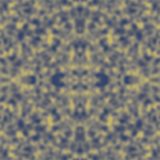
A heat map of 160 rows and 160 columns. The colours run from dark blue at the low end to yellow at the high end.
Slope: none. Mirror symmetry: left to right and top to bottom. Histogram: bell-shaped. Grain: blotchy.
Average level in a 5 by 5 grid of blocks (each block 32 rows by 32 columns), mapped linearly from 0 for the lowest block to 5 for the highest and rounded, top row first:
2 1 0 1 2
1 2 3 2 1
4 0 5 0 4
1 2 3 2 1
2 1 0 1 2
